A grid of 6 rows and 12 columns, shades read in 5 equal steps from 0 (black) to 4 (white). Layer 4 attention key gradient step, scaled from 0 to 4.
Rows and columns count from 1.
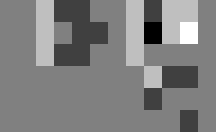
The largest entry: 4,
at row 2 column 11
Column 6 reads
2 1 2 2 2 2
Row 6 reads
2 2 2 2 2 2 2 2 2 2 1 2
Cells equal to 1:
11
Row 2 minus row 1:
0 0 0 1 0 -1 0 0 -1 0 1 0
